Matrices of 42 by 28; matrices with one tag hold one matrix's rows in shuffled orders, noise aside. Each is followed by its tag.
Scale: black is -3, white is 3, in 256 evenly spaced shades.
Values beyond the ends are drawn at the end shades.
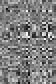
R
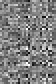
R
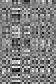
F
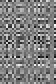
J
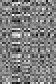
F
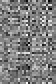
R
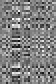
F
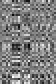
F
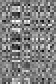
F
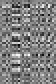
F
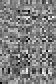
R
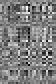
R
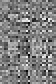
R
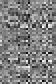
R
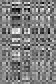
F
